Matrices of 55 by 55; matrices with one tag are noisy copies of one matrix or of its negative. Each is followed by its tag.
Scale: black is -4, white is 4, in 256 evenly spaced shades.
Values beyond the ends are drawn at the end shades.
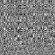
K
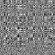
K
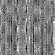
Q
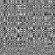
K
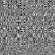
K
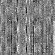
Q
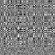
K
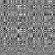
K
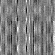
Q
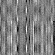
Q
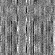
Q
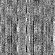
Q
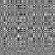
K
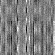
Q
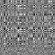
K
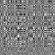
K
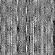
Q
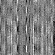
Q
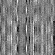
Q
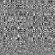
K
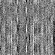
Q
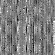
Q
